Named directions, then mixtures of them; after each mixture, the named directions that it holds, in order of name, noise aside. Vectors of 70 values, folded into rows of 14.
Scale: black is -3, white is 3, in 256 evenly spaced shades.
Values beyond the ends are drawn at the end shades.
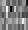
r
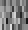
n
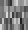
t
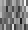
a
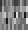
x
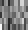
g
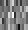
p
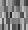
g, n, t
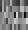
r, x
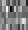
r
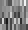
a, t, x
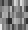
g, n, t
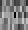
p, r, x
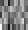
g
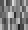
p, t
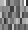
a, r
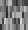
t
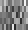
a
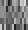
a, g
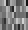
a, p, r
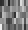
g, x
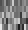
n, p, t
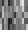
g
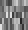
t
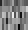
n, p, x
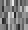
p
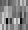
n, t, x
